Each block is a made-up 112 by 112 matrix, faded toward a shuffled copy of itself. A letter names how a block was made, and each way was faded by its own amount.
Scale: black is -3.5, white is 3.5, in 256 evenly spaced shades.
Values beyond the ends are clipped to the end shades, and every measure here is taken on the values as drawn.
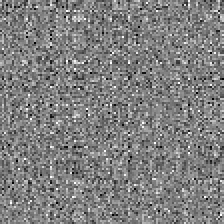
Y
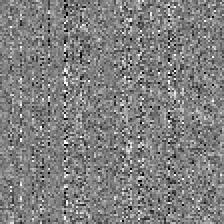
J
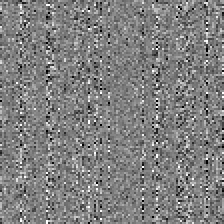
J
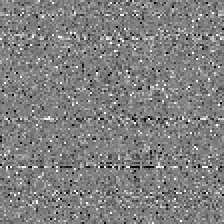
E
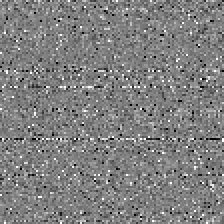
E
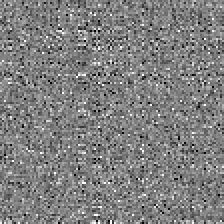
Y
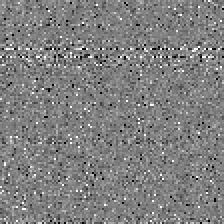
E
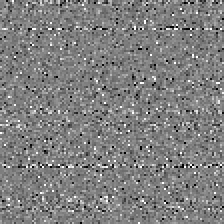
E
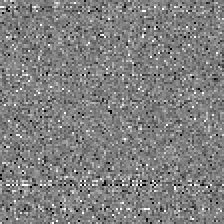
E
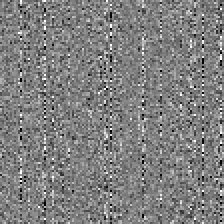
J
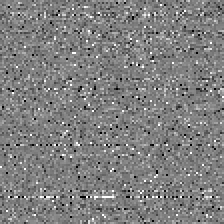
E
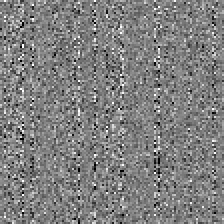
J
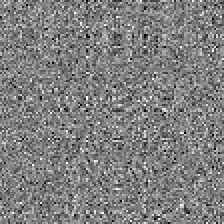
Y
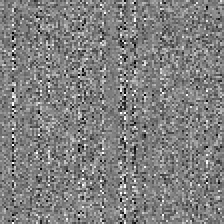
J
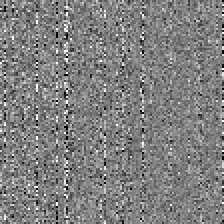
J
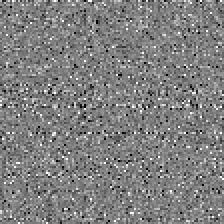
E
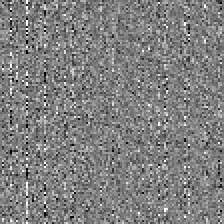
J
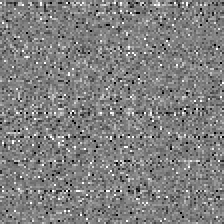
E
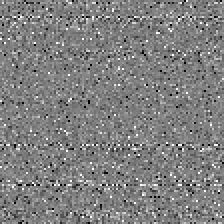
E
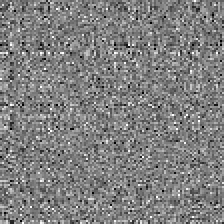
Y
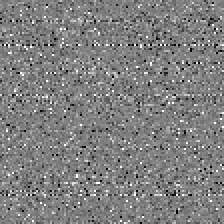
E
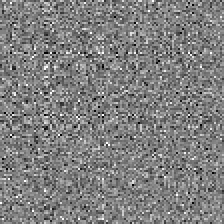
Y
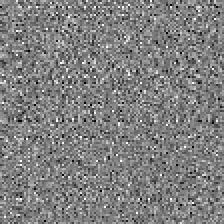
Y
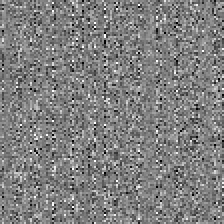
J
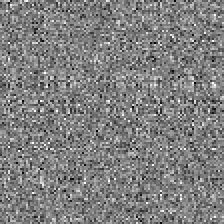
Y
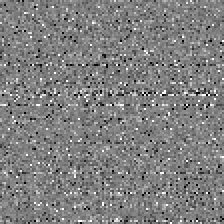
E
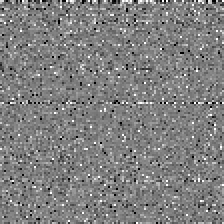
E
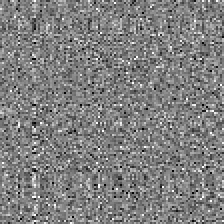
Y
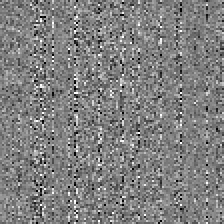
J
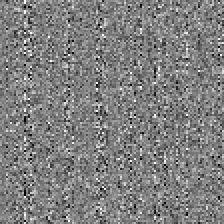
J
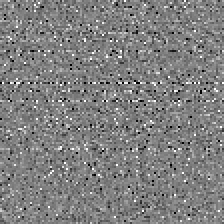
E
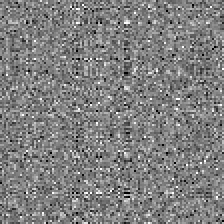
Y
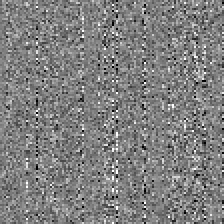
J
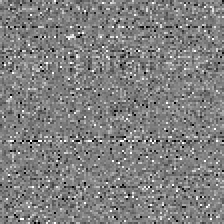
E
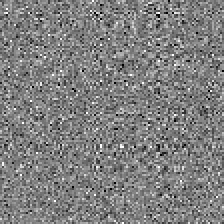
Y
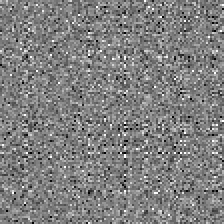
Y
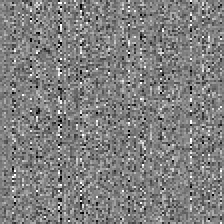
J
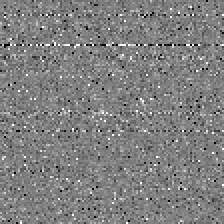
E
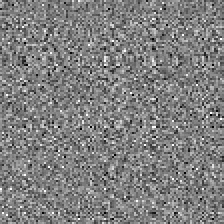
Y
